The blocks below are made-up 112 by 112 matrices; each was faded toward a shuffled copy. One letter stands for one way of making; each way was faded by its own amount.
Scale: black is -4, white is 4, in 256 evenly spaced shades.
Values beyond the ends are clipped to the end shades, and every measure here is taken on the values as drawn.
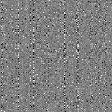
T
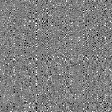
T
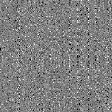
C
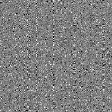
C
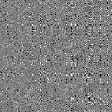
T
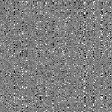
T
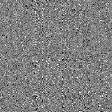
C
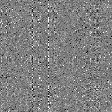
C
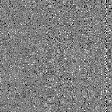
C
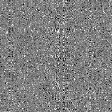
C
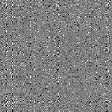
T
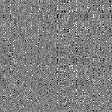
T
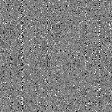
C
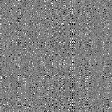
T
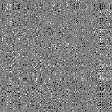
T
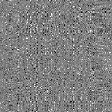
T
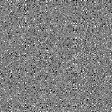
C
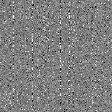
C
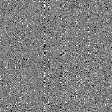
C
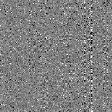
C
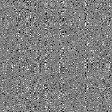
T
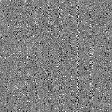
C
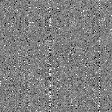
C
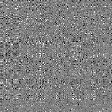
T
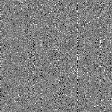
C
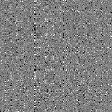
T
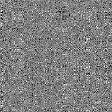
C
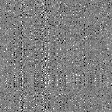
T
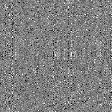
C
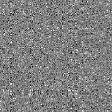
C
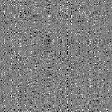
T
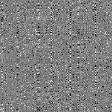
T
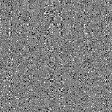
C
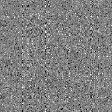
C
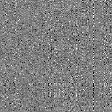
C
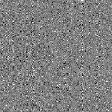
C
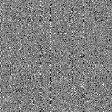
C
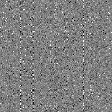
C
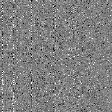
C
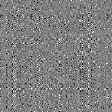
T
